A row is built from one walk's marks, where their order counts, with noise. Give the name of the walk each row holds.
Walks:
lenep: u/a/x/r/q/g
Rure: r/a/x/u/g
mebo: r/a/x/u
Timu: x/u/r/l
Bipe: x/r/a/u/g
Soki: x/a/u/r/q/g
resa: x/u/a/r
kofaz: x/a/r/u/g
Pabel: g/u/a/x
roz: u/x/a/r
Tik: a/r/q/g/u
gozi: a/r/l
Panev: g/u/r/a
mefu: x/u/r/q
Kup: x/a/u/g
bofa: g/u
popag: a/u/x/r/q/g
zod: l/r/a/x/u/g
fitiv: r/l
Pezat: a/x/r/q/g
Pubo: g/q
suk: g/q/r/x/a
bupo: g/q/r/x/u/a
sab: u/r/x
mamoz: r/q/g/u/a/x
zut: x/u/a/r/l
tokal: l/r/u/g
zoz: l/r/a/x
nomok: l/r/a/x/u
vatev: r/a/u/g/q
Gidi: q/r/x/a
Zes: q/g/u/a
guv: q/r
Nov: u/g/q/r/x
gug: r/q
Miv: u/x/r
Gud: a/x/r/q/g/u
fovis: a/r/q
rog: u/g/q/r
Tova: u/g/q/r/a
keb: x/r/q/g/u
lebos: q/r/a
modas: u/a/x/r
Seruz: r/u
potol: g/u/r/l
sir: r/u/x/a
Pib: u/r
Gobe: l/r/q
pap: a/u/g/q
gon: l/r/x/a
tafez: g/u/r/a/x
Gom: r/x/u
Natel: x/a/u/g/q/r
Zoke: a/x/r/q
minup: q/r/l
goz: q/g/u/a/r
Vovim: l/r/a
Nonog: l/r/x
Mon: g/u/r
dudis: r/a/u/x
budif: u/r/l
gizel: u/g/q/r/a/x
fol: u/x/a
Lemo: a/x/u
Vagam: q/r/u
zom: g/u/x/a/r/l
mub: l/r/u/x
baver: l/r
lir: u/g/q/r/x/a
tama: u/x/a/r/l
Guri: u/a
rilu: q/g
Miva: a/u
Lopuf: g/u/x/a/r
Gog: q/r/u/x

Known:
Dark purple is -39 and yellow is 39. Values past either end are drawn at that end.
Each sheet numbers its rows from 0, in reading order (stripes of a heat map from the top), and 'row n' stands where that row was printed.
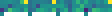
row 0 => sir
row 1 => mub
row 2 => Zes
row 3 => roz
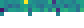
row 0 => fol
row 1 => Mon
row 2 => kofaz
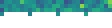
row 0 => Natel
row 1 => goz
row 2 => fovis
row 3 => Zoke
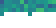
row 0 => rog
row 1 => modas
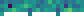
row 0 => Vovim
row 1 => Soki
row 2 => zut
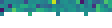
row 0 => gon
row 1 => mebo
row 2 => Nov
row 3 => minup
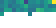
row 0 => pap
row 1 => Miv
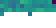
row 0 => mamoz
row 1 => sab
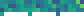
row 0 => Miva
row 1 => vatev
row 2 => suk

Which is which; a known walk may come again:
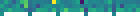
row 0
Pezat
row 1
mub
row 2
Pib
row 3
kofaz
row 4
tokal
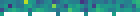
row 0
nomok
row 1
fovis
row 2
Nonog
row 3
baver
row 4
gizel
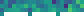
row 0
Gobe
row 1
Guri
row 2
minup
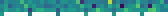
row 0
Tova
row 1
resa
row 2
lir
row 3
zoz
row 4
Vovim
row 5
fitiv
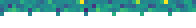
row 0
Timu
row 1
Soki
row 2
sir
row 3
gon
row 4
mebo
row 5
dudis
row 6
Miva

